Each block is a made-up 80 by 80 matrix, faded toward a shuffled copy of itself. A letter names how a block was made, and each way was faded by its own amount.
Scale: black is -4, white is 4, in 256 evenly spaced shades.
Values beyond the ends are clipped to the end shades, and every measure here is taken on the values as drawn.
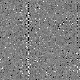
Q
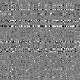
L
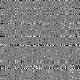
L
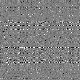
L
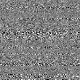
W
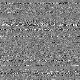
W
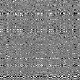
L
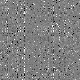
Q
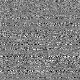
W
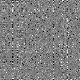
Q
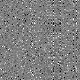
Q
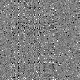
Q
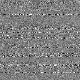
W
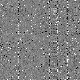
Q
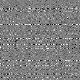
L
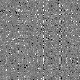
Q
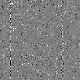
Q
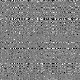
L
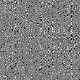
Q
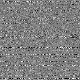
W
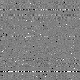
L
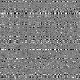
L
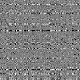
L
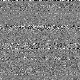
W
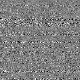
W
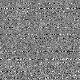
W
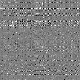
L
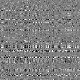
L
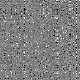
Q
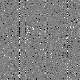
Q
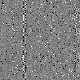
Q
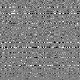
L
